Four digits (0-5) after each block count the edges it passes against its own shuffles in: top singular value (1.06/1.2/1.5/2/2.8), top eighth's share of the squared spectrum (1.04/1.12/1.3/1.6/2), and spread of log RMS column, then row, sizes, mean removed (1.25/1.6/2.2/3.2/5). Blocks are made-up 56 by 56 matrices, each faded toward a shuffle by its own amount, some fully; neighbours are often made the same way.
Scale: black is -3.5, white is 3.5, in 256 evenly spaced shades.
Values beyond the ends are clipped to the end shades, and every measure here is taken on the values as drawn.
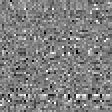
4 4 1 2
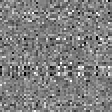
4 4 2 3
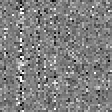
2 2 3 0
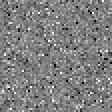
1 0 0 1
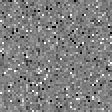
0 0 0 0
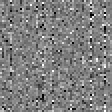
2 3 3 0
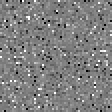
0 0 0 0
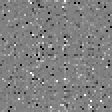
2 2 1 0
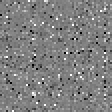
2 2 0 0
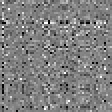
4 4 2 2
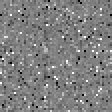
1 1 0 0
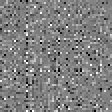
4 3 2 1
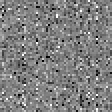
2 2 3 0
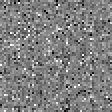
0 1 2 0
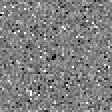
0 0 0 0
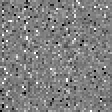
1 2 1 0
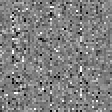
1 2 3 0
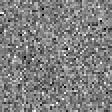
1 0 0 0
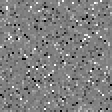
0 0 0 0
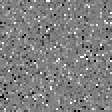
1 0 0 0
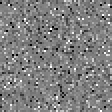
1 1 0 0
